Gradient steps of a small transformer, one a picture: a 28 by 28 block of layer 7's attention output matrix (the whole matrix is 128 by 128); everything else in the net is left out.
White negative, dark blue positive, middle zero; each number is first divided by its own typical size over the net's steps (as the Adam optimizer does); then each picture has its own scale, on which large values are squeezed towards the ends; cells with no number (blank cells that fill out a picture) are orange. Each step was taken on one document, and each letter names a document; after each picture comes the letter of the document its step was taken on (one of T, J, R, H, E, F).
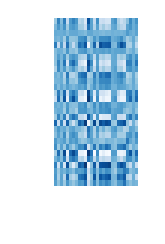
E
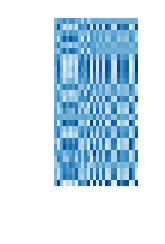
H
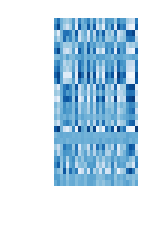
H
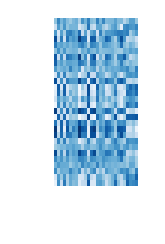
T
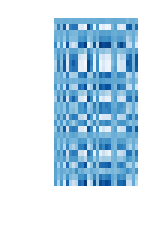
E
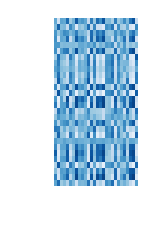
H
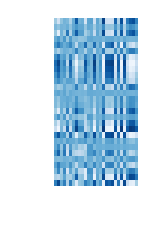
H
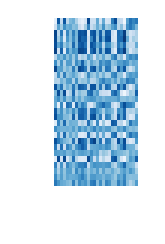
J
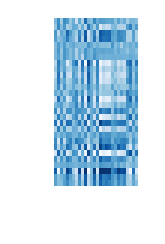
E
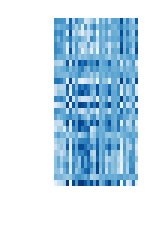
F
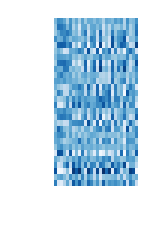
F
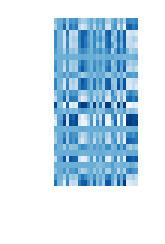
J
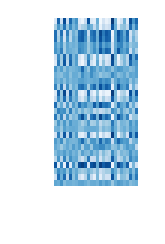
J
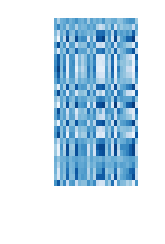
H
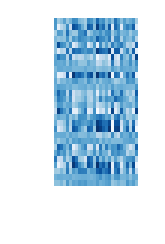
F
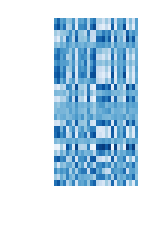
H
